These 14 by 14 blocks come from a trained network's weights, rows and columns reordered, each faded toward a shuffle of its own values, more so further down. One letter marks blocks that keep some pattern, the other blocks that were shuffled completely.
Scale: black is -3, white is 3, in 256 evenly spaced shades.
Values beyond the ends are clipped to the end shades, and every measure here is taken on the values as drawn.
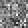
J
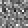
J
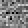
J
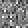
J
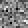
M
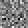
J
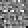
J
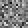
J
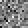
M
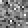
M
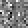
M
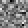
J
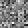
M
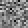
J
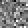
J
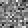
M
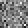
J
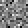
M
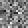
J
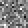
M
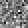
M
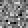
M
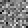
M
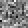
M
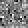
M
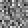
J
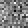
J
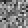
M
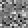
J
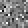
M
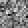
M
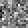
M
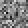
M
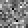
M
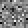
M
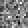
M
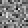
M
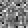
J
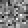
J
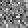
M
